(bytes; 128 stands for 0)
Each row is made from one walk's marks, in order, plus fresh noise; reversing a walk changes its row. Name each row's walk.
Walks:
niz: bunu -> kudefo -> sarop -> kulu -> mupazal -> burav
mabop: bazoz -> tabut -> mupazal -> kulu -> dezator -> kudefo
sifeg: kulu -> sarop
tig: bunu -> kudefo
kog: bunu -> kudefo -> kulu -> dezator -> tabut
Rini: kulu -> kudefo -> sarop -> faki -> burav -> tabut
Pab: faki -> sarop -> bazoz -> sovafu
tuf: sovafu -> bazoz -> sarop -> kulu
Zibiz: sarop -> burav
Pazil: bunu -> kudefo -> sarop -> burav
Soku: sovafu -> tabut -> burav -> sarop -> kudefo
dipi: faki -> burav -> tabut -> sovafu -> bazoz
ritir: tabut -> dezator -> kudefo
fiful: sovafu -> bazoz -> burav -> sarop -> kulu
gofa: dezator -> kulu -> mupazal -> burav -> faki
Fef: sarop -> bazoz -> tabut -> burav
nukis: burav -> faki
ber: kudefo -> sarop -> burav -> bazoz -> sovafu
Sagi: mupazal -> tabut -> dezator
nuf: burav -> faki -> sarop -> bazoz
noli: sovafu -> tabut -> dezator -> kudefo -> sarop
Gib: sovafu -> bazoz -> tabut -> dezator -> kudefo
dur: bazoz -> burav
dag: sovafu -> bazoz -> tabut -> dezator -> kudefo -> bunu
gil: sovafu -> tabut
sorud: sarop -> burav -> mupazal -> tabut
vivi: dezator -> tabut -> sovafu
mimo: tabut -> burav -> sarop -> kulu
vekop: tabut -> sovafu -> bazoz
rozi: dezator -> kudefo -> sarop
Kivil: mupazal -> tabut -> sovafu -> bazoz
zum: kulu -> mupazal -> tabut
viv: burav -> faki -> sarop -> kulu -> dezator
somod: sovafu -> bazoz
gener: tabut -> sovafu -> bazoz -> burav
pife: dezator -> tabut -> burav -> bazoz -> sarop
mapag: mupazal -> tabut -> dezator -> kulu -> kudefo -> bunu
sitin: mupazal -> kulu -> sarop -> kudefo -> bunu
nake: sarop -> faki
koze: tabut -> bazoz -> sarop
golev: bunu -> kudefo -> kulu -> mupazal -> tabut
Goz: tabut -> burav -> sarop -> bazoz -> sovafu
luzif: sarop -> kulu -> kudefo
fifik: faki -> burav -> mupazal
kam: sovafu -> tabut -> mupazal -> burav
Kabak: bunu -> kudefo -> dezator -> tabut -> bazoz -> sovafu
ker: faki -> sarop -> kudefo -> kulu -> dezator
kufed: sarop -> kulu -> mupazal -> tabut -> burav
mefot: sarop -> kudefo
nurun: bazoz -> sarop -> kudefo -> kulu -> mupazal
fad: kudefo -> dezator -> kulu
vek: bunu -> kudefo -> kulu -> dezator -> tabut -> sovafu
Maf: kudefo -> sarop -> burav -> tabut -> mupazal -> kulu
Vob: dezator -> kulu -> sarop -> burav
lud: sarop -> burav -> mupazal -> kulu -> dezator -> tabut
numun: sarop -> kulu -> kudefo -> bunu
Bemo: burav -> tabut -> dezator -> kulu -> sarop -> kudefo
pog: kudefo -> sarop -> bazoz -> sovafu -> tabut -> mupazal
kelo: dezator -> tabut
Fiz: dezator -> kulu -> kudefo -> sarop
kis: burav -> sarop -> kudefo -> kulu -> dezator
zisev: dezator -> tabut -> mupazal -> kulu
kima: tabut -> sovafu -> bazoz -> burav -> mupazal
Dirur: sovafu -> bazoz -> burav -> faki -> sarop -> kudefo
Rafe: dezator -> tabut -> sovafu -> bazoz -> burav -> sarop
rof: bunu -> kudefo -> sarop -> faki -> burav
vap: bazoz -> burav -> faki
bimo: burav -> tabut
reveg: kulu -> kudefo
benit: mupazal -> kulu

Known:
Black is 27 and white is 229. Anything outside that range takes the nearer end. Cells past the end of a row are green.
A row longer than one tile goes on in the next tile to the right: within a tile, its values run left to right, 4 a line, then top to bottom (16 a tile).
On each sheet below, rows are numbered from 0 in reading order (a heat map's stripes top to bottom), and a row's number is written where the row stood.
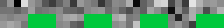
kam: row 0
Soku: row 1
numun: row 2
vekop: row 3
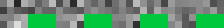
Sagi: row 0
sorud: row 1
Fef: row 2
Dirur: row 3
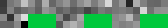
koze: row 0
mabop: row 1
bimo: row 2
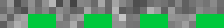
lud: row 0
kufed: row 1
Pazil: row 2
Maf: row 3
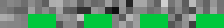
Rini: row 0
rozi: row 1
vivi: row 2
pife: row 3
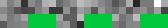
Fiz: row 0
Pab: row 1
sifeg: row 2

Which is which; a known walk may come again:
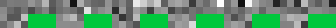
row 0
nurun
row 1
bimo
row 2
somod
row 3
kog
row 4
kima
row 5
sorud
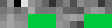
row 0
kam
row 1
Soku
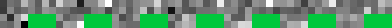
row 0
koze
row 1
fad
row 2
fiful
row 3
kelo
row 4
benit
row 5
mapag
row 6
mimo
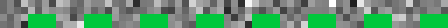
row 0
Fef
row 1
gofa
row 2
luzif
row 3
dipi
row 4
Kivil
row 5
vek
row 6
gener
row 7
nake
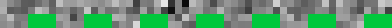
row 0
Pazil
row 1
vap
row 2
viv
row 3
gil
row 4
Bemo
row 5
niz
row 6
Vob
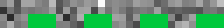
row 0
Kabak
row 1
tuf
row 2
Dirur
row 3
mabop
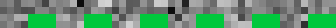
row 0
noli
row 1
numun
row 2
zisev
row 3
vivi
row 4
fifik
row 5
pife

